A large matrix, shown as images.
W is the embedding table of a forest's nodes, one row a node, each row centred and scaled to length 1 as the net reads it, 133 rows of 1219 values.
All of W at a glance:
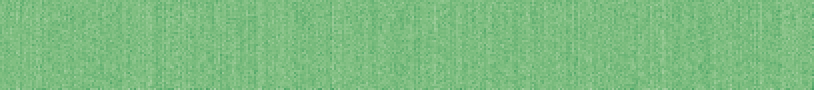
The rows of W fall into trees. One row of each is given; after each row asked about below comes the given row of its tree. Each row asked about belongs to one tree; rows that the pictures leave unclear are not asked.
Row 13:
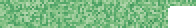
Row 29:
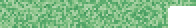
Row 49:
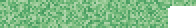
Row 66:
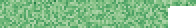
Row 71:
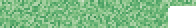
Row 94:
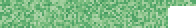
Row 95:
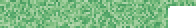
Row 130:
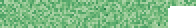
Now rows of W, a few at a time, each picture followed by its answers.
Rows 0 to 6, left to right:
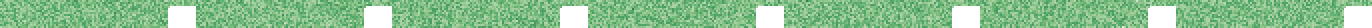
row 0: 130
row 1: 95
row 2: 49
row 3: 66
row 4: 130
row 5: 66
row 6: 71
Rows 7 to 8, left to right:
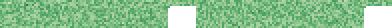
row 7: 49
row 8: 13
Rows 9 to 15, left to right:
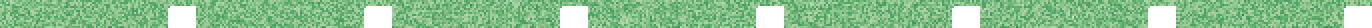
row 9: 66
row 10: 29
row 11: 13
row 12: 94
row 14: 71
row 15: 29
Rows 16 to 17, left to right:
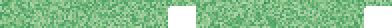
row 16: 94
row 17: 29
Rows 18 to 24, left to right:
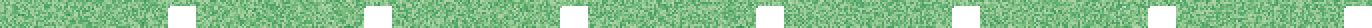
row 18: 66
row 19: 29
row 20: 130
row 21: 29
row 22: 130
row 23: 130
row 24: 13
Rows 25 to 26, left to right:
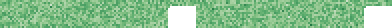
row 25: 94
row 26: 13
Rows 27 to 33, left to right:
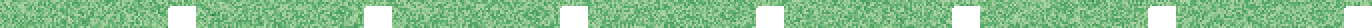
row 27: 130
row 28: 29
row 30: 29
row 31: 66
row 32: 94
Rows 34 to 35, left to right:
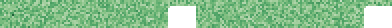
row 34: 71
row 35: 29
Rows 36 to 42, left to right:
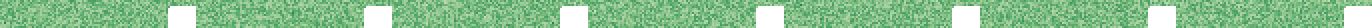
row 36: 95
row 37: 49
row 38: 94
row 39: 94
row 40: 49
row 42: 49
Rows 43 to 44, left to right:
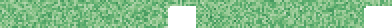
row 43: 29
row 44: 130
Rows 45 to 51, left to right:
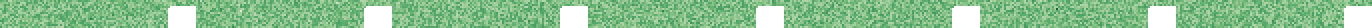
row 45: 66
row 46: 71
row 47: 49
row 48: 130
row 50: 49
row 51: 66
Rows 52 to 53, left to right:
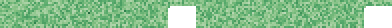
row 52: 29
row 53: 95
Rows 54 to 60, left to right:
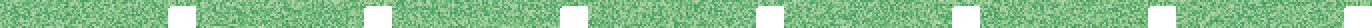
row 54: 66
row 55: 49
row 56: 13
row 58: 66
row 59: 130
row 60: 29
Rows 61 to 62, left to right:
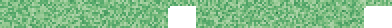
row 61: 95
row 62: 71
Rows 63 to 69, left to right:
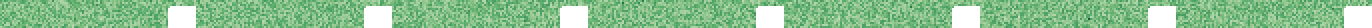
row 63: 95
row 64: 130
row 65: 94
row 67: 49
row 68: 13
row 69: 94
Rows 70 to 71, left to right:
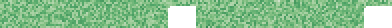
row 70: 66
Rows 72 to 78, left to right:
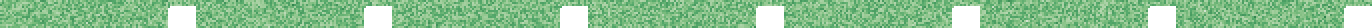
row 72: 29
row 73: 95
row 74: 49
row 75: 130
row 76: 94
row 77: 13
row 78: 130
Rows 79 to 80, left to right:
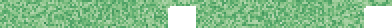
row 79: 66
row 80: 66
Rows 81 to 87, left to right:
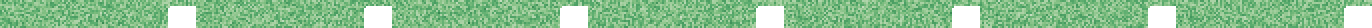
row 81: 71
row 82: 95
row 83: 13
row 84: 71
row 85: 130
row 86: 29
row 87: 130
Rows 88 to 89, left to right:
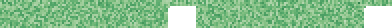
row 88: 71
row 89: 66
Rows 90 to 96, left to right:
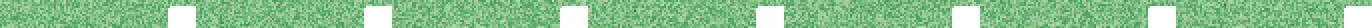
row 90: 130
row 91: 66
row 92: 71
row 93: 66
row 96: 49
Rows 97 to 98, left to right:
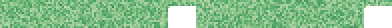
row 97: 95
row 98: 29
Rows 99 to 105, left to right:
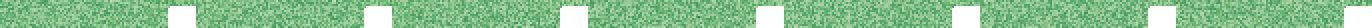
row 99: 95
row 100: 29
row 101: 29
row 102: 71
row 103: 49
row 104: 29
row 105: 13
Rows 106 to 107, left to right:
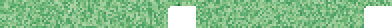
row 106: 49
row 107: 95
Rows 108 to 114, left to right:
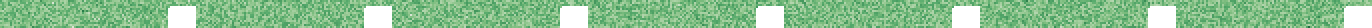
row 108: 95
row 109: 66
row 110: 95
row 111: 13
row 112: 130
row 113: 29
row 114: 71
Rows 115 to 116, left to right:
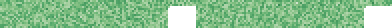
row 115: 94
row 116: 66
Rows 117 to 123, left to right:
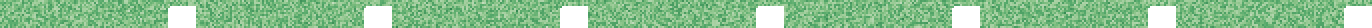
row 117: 71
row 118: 130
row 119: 49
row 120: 94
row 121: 13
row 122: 49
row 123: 66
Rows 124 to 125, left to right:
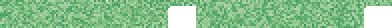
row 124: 94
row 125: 29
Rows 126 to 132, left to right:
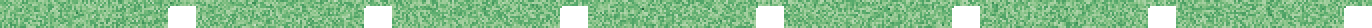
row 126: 71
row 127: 66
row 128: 13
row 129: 29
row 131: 66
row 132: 13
